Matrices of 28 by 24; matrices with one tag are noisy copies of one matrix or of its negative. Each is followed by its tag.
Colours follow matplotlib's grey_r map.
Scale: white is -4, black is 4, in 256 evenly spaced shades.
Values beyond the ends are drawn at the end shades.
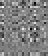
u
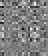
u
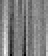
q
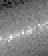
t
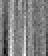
q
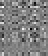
u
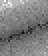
t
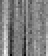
q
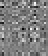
u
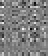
u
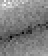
t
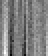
q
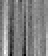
q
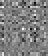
u
